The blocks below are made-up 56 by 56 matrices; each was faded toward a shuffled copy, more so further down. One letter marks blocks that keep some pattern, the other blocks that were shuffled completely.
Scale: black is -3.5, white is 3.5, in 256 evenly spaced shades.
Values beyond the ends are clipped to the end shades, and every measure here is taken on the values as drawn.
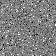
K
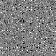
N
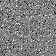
K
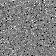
K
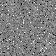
K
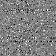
N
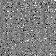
N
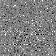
N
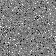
K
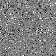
N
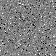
K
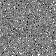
K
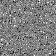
N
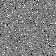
K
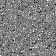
K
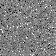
K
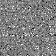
N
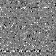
N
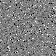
K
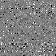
N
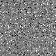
N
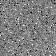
K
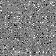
N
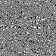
N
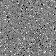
K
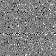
N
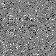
N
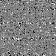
N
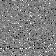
N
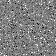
K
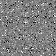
N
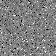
K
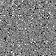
N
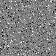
K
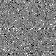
N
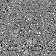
N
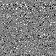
N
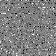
N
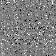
N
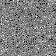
N
